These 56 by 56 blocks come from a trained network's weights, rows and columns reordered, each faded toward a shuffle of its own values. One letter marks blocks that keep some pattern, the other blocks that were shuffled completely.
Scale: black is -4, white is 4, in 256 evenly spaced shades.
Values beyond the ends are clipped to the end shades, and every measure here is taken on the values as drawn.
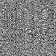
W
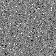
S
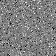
S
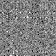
W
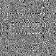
W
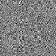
W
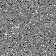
S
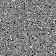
S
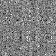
W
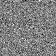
S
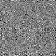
W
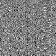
W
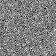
S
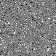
S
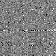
W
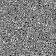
S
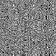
W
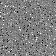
S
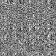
W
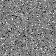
S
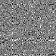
W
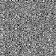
W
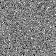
S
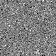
S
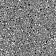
S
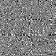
W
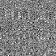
W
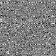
W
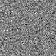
W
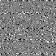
W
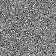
S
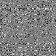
W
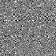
W
